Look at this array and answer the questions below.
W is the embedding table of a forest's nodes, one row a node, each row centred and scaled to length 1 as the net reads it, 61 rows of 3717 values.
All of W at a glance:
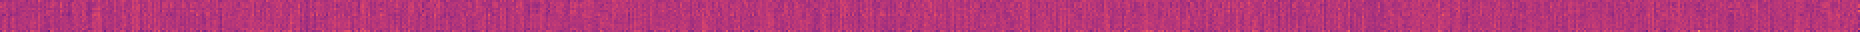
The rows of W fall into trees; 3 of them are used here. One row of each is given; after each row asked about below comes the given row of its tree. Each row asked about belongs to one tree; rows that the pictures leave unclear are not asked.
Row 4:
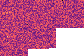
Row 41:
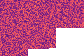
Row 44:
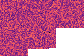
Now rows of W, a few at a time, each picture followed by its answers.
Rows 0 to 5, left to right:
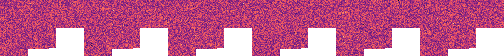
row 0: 44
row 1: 41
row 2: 41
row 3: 41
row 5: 41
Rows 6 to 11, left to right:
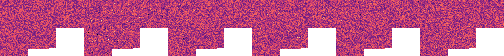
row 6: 4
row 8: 4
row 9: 4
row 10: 4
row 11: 41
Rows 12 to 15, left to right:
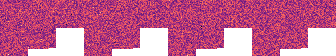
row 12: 4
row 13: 4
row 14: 4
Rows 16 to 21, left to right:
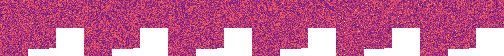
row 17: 44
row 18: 44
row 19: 41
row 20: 4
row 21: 4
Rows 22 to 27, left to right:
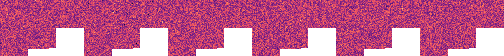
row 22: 4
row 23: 41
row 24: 41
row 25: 44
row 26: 4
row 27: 44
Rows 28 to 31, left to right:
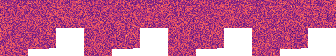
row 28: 44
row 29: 44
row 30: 44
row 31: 44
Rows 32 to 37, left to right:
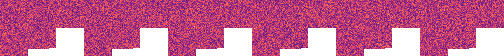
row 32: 41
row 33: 41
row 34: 41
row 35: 44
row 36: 41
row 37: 44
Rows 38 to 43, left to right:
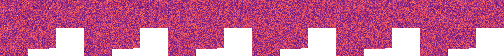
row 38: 44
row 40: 41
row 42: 44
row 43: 4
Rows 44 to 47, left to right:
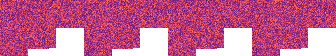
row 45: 41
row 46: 44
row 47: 41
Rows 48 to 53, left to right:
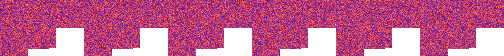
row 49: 41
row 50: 44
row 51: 41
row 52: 41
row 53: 44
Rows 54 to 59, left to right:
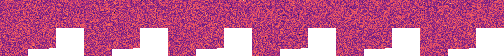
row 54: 41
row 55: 41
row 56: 41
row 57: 4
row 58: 4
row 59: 44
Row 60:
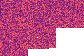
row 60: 41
